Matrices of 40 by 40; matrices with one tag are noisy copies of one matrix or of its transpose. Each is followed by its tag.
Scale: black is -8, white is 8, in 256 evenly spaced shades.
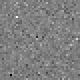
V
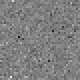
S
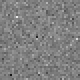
V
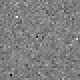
V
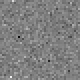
S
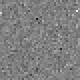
S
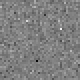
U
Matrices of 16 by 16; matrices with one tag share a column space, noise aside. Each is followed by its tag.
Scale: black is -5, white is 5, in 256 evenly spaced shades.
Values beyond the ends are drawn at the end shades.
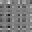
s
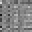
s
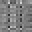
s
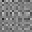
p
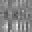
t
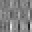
t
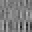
t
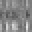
t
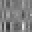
t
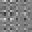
p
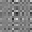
p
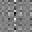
p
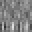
t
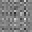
p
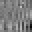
t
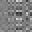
p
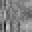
t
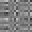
p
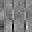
t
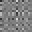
p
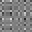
p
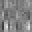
t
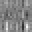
t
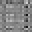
s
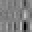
t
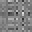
p
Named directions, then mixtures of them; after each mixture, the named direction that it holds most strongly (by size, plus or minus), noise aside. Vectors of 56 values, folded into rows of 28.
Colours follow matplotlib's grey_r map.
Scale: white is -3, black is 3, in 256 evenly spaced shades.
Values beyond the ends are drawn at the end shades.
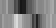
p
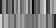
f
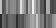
f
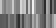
f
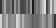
f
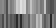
p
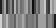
f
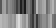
p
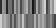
f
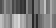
p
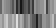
p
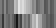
p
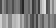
f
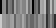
f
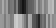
p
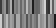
f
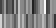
f
